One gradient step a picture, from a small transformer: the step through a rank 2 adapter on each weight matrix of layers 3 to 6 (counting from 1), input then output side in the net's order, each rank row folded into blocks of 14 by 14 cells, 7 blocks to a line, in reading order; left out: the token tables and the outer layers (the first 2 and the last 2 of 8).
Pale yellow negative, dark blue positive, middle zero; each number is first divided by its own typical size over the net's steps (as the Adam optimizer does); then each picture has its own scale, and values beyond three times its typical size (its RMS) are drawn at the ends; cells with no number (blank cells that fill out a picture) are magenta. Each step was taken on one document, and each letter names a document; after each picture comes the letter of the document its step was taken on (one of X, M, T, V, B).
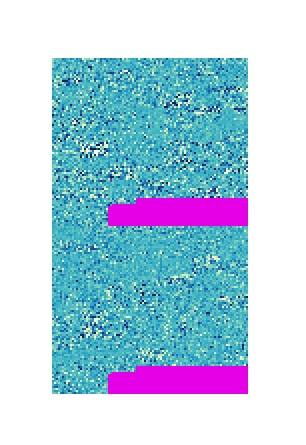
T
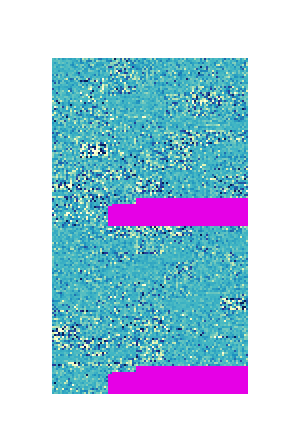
T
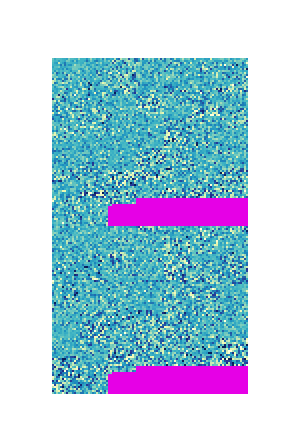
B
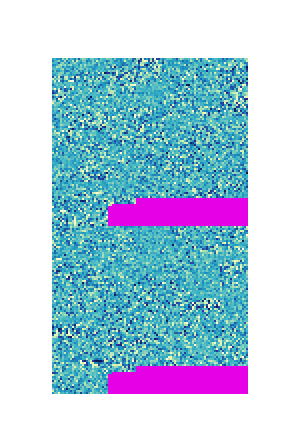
B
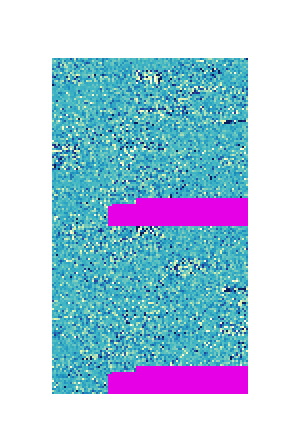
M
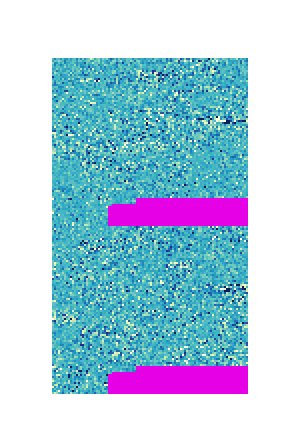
M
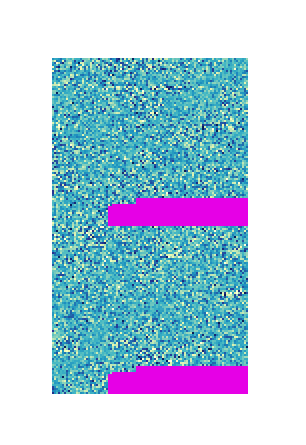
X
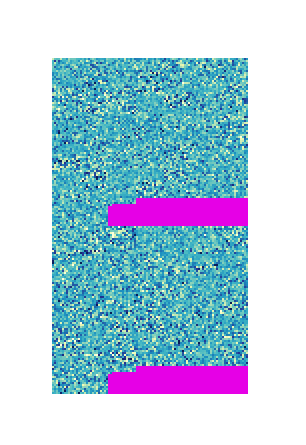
B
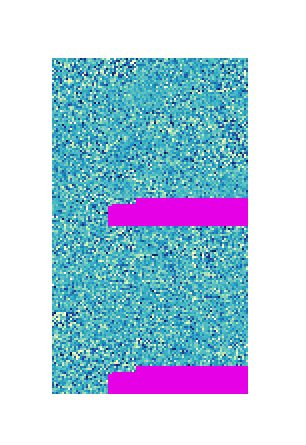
B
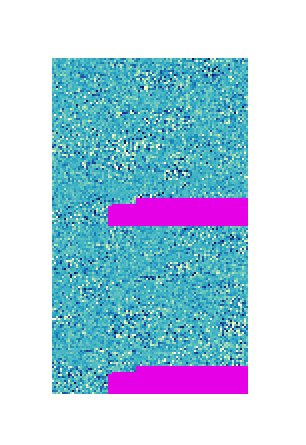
M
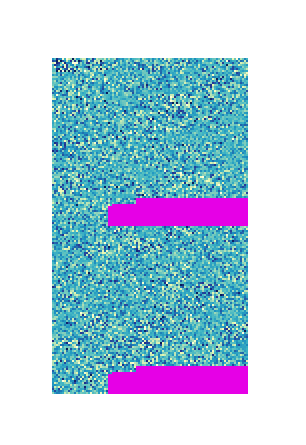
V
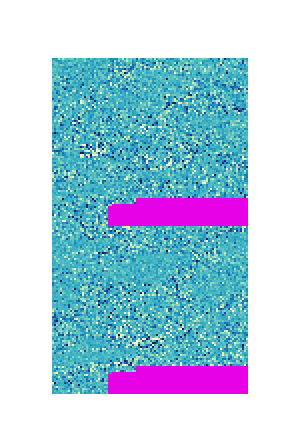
T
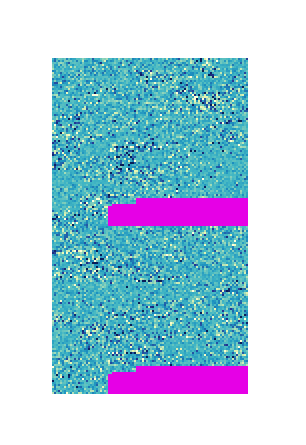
M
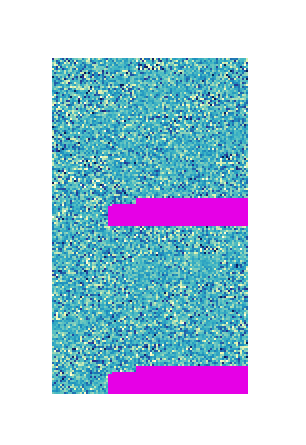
B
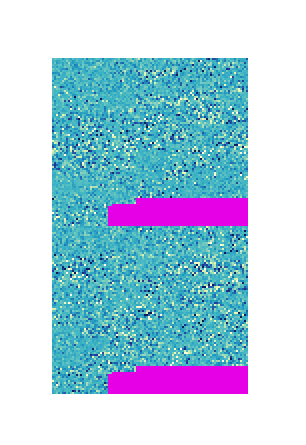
M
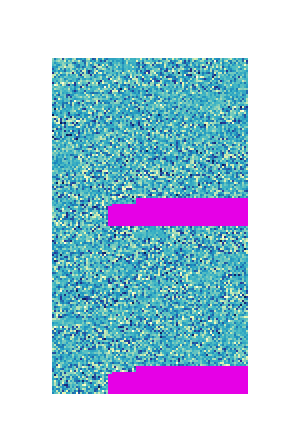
X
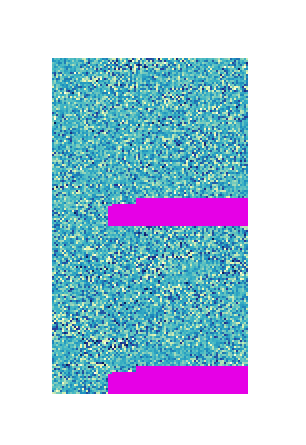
V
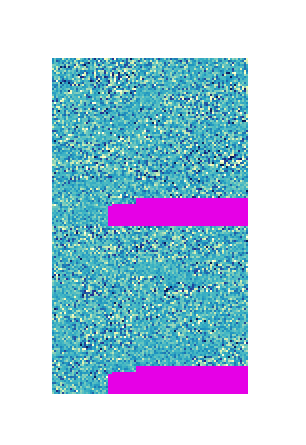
B
